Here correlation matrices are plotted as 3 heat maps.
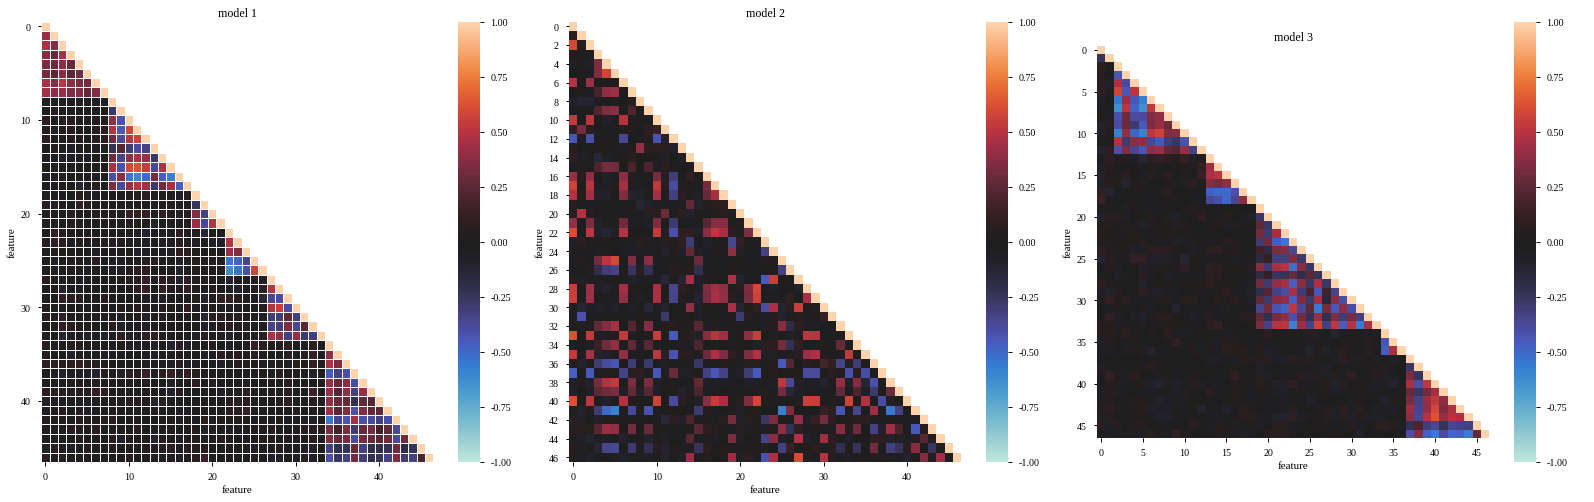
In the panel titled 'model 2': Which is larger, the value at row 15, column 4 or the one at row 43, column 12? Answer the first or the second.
the first
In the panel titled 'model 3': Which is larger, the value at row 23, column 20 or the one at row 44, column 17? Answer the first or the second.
the first
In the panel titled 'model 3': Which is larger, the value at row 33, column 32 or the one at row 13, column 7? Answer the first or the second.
the first
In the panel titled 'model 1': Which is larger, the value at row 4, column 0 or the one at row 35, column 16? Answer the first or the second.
the first
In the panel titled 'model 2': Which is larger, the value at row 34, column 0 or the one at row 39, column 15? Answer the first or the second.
the second
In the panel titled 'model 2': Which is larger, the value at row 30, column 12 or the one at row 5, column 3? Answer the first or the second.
the second
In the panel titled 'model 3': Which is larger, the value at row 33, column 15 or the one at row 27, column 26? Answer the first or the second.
the first
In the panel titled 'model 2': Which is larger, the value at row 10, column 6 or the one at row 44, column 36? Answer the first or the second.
the first
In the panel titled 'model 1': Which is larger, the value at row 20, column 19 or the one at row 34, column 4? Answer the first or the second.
the second
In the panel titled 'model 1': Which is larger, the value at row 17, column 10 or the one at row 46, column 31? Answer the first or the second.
the first
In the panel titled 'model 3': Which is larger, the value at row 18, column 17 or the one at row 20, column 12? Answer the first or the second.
the first
